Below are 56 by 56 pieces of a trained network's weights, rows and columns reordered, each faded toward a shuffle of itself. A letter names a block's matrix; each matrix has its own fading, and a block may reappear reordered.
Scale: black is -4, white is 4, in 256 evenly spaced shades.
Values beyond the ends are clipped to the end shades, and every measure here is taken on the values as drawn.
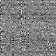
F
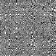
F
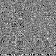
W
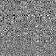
W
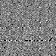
W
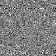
W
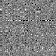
W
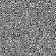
W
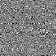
W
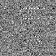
W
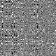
F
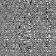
F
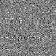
W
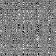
F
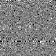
W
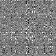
F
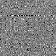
W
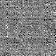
F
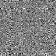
W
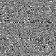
W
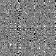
F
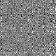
F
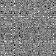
F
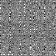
F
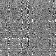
F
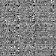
F
